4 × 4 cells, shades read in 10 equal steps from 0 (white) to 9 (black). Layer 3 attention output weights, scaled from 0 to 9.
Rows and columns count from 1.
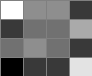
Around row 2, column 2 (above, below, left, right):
4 4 7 5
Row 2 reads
7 5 5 3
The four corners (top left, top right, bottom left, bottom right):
0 7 9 1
